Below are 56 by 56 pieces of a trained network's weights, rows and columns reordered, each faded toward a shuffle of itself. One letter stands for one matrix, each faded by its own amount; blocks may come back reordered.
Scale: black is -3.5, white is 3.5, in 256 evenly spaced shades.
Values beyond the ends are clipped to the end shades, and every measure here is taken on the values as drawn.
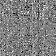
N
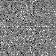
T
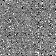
T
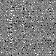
T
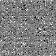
T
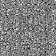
N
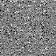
T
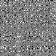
N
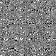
N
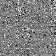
T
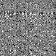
N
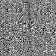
N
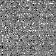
T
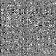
N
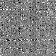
N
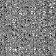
N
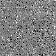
T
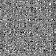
N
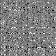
N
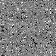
T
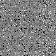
T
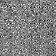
N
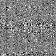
N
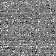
T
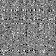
N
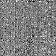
N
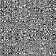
N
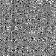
N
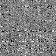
N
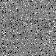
T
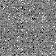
T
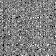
N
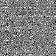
T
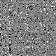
T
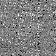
T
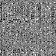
N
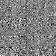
N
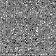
T
